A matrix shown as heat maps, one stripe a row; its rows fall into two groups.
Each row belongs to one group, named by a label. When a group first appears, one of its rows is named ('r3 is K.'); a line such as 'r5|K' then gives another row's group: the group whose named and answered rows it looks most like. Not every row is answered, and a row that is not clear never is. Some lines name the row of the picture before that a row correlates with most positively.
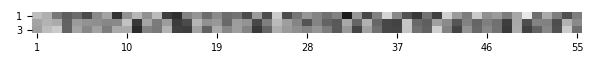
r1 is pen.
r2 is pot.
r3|pot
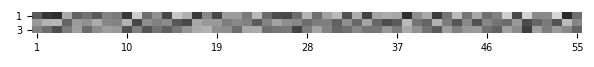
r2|pot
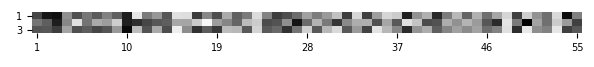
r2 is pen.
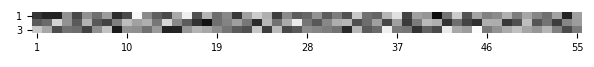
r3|pen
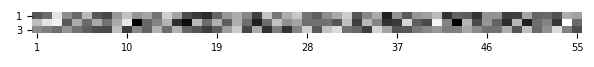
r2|pot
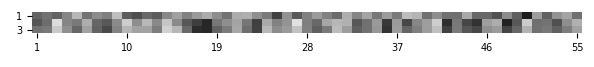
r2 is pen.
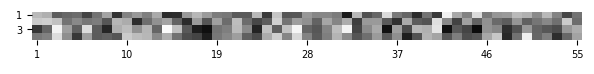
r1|pen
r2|pot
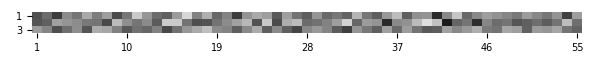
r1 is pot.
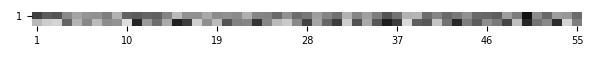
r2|pot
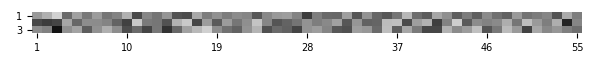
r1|pot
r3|pen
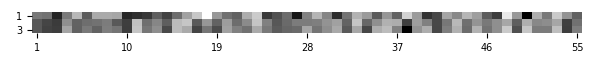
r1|pen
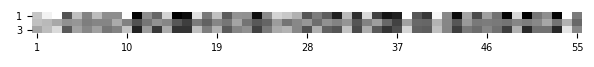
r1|pot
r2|pot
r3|pot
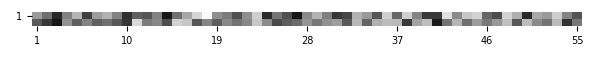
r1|pen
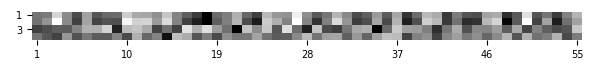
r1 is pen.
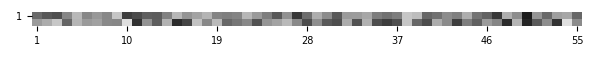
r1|pen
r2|pot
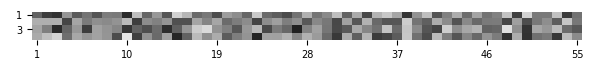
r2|pot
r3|pen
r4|pot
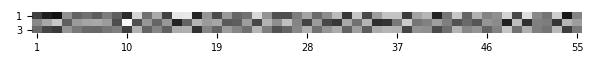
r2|pot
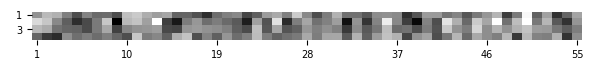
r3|pen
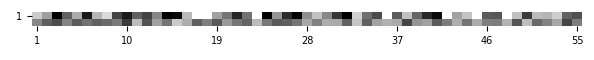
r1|pen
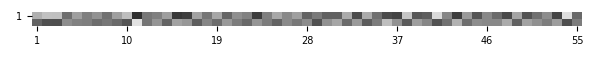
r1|pot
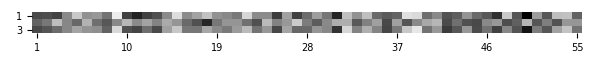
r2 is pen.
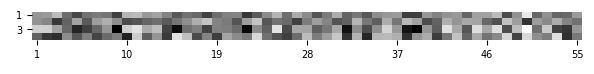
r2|pen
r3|pen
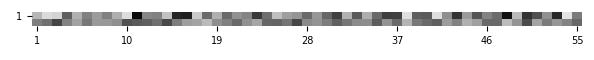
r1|pot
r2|pen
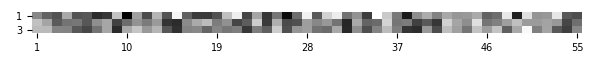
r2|pen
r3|pen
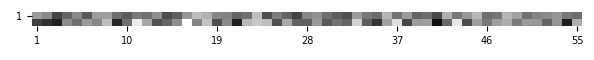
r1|pen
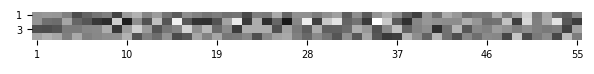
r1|pen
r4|pot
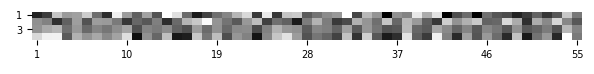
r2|pen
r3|pot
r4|pot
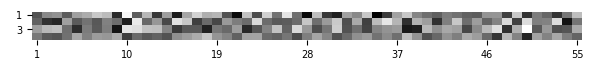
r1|pot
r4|pen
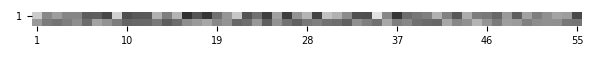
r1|pot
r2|pen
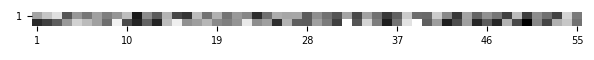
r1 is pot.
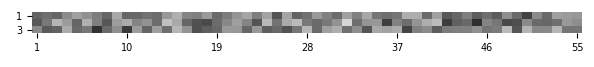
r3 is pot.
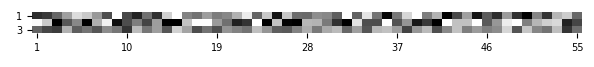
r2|pen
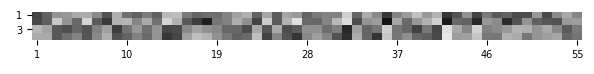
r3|pen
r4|pen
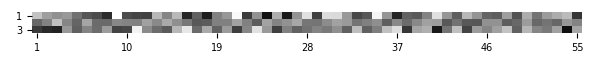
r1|pot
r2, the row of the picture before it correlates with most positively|2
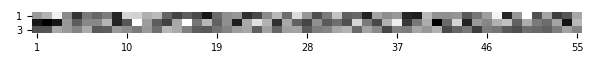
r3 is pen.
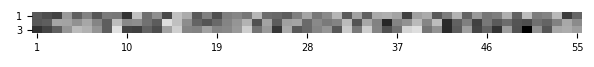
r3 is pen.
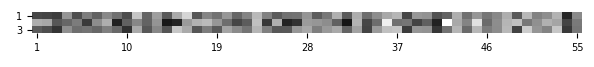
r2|pen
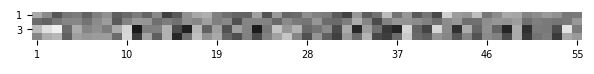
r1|pen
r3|pot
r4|pot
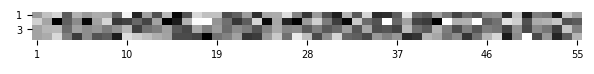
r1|pot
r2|pen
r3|pot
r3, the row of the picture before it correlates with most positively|3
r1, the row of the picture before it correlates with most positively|4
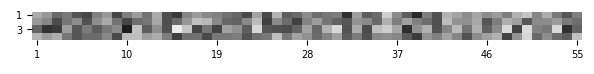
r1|pen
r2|pen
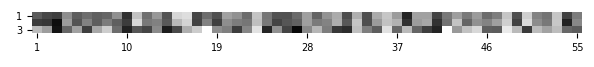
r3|pen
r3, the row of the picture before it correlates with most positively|2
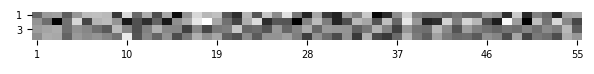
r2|pen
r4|pot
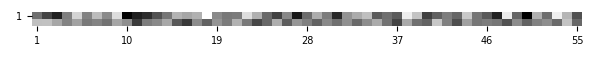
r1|pen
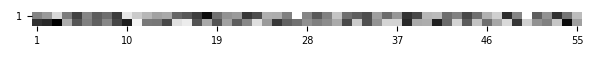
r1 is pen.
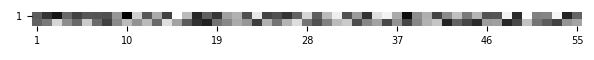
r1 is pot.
